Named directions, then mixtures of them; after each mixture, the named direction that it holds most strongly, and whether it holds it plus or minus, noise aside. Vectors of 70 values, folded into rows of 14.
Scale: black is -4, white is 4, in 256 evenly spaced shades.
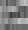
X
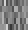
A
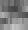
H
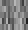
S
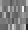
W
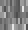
W, plus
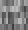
S, plus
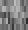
S, plus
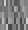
A, plus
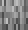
A, minus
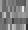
W, plus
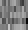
S, plus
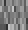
A, minus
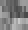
H, plus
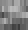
H, minus
